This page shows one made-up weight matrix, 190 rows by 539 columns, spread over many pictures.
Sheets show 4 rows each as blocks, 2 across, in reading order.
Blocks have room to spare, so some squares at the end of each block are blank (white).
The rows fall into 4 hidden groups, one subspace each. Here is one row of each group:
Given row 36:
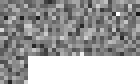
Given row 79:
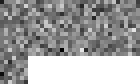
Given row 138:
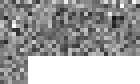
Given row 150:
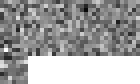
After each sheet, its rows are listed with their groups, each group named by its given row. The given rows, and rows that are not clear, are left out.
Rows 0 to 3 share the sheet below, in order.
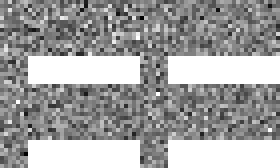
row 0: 36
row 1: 36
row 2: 150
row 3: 79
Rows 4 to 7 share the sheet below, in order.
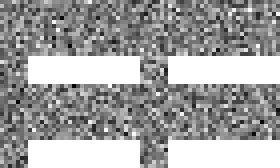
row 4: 36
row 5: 36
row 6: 150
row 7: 79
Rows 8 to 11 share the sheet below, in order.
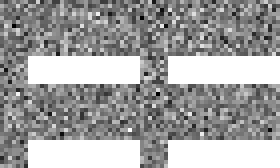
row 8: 138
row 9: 150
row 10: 79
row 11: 79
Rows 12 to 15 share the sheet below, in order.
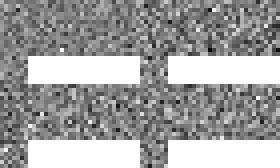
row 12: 79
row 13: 36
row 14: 150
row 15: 36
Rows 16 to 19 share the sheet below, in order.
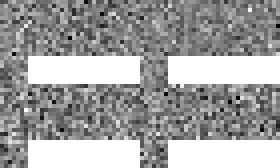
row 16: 150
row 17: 36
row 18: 150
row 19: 138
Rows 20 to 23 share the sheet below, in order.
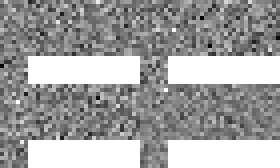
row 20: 150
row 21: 36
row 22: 138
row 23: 150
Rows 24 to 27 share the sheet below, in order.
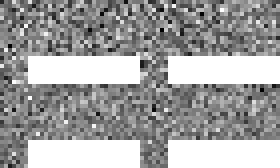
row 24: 150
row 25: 150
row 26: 138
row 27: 138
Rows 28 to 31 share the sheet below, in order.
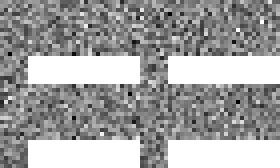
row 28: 36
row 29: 138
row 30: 36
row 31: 36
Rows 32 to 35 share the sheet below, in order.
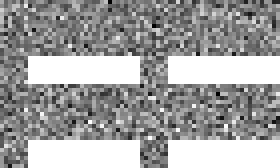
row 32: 36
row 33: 138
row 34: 150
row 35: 36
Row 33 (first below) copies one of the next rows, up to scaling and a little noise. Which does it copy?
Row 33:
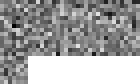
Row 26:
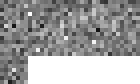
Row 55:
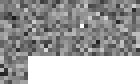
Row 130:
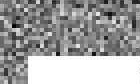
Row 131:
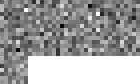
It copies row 130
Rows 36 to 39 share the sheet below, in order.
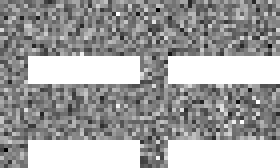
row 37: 79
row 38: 150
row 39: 36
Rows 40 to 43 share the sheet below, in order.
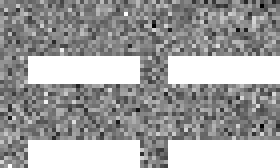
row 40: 79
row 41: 138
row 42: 36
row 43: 138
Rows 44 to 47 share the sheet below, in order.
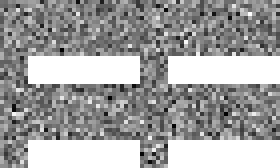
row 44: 79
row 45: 138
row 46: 138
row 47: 36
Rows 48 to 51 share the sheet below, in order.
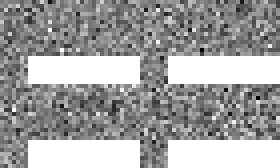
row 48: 79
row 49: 79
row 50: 138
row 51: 36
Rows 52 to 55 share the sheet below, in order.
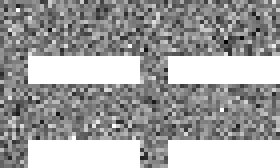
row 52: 79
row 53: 36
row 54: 36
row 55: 138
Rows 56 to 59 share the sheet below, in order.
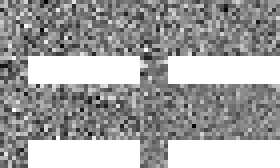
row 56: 150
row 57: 150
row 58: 138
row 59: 79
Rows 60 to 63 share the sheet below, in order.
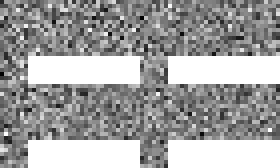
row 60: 79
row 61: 36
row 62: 150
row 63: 79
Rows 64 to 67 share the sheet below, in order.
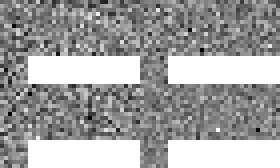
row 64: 138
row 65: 79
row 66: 150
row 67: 138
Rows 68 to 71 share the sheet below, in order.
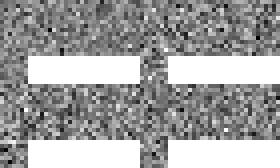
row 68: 79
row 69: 150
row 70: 150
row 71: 36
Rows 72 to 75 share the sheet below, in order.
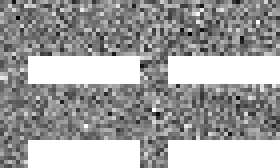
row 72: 150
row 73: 150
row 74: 36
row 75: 138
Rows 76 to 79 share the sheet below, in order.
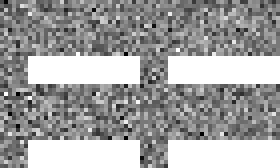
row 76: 79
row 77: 138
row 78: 79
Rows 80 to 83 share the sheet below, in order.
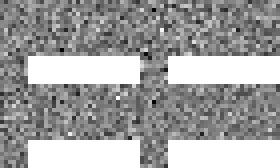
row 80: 79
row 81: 150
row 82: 36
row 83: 79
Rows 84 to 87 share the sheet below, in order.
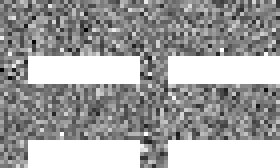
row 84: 36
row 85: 79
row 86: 79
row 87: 150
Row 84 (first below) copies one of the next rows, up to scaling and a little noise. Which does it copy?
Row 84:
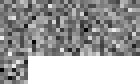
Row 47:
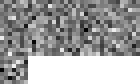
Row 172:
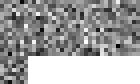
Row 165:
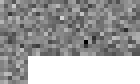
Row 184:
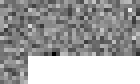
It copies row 47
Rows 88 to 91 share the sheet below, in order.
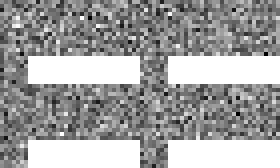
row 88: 138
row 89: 79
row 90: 79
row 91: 138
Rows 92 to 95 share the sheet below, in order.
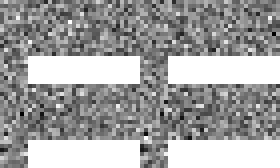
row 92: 150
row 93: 36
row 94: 150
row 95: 150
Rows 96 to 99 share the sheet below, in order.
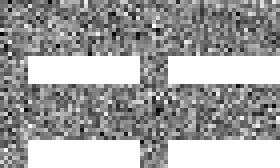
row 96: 36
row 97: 138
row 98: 150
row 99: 36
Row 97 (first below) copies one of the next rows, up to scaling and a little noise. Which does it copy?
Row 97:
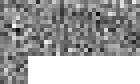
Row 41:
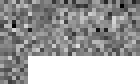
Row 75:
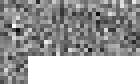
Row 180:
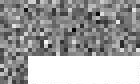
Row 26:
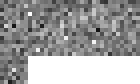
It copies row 75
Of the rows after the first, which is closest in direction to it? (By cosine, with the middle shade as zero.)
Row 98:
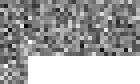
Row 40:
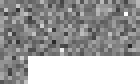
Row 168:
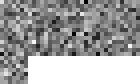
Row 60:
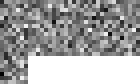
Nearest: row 40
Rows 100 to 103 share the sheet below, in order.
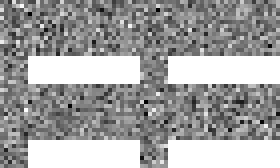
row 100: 138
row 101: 79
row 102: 150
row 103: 79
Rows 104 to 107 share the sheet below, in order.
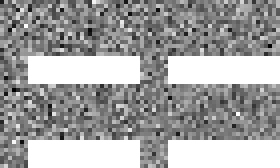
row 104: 150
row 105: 79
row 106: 79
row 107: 138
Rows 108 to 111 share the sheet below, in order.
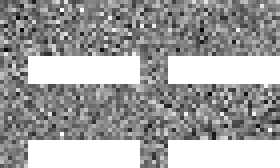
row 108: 150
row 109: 138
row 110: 79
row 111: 36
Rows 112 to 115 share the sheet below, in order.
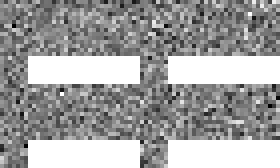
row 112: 138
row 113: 138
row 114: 150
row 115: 36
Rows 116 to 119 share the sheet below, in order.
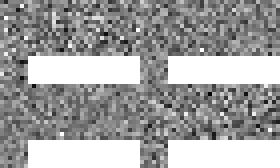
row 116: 79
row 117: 79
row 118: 79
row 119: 36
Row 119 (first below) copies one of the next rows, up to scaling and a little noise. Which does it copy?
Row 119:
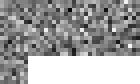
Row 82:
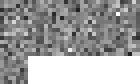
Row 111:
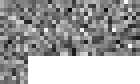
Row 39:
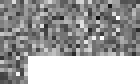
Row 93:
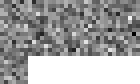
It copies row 111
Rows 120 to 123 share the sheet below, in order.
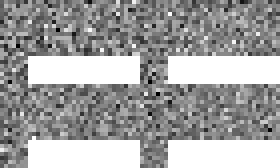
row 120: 36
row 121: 138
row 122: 150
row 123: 79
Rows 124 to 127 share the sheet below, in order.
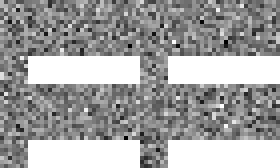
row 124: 79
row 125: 36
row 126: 79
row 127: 36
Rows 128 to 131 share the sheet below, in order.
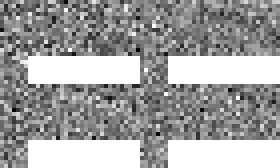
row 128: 36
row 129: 138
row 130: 138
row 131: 138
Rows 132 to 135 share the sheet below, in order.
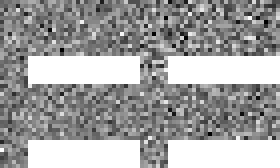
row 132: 79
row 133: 150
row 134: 150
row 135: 36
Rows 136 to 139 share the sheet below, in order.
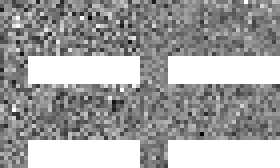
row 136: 138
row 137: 138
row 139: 79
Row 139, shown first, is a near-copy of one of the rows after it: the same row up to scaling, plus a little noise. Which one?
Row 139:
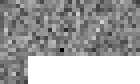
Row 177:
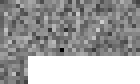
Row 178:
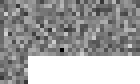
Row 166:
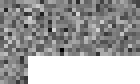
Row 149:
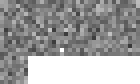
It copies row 177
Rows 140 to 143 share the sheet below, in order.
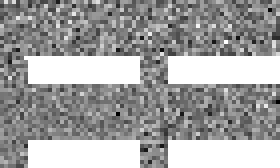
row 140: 150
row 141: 36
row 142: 150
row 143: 150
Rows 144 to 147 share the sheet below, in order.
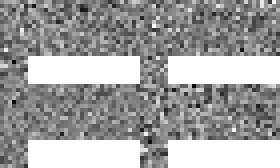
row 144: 150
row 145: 138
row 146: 79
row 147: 150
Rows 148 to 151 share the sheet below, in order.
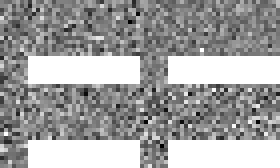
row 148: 36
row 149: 79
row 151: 36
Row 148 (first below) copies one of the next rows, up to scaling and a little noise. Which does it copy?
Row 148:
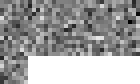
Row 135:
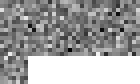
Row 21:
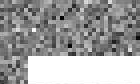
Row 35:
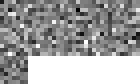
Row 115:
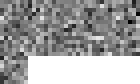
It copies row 115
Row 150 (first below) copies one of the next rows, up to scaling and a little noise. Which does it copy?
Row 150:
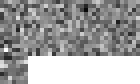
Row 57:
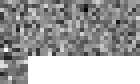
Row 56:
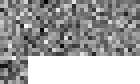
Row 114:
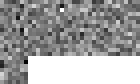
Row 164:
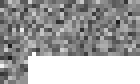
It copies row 57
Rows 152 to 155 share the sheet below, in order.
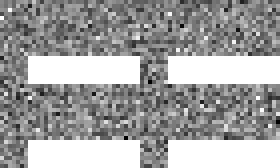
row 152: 36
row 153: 138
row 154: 79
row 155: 36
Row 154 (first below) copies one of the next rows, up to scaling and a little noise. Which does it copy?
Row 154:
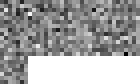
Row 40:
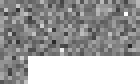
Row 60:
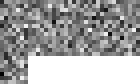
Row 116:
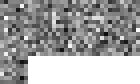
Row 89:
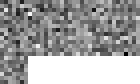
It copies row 89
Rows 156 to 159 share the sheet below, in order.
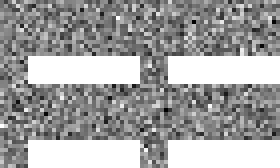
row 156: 150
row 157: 36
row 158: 138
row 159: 150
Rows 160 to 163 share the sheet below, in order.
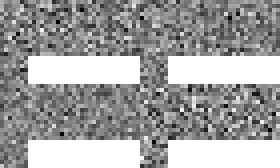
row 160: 150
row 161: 138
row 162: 79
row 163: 79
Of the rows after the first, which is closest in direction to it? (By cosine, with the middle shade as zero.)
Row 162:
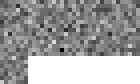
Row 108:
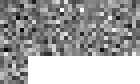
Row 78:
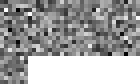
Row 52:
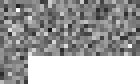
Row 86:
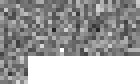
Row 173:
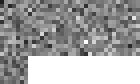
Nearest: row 52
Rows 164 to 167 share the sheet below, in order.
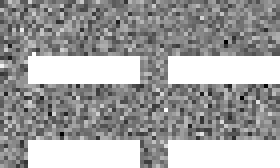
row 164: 150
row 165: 36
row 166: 79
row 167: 150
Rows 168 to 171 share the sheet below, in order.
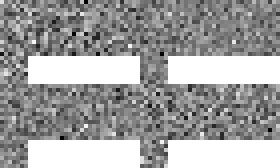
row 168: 36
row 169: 138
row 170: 36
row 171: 79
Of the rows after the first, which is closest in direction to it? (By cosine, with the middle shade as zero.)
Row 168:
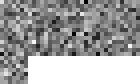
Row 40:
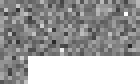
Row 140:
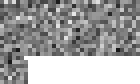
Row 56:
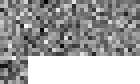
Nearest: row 56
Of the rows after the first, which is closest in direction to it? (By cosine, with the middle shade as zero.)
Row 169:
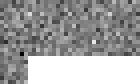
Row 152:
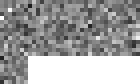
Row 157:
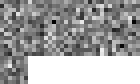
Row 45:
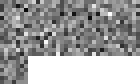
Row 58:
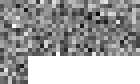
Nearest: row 45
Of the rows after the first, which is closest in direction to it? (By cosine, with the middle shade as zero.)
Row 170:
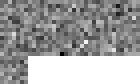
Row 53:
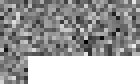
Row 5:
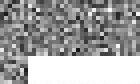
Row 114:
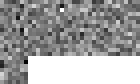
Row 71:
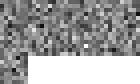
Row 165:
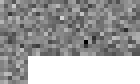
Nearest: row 5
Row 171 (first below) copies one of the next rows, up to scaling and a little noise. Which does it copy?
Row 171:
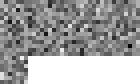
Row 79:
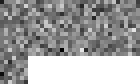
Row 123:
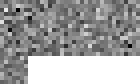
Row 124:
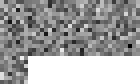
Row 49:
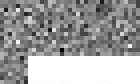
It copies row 124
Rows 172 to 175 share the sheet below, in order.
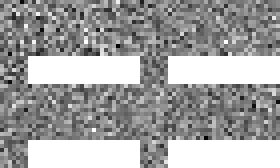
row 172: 36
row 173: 36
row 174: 150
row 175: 150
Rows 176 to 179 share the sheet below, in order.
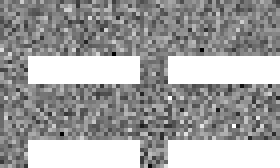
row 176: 36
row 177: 79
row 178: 79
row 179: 138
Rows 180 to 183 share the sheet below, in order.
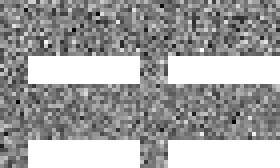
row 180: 138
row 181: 79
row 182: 150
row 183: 79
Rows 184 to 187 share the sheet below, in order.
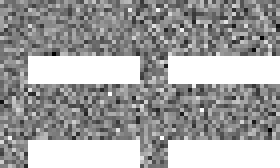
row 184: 36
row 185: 79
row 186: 36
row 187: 79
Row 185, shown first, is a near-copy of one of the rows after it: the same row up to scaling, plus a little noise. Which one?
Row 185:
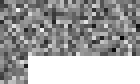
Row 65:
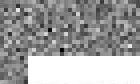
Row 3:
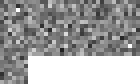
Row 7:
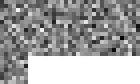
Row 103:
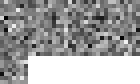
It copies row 7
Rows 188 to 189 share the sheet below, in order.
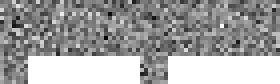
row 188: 138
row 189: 138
